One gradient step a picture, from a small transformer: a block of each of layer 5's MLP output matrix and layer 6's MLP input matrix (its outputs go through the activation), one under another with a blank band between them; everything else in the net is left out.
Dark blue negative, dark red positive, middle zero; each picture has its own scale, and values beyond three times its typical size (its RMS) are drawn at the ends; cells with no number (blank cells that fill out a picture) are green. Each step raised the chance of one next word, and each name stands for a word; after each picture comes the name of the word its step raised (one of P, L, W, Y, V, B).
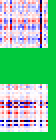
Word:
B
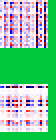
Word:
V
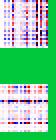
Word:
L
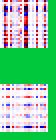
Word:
L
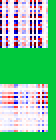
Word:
V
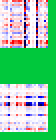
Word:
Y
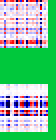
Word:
Y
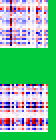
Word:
L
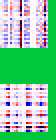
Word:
L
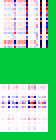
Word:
Y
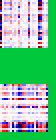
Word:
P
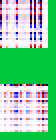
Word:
P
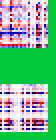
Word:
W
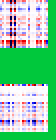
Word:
Y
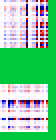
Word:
L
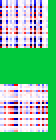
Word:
W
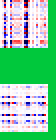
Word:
Y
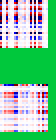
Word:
P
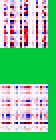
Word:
W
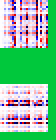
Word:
P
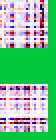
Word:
W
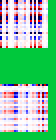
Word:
P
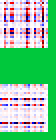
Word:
P
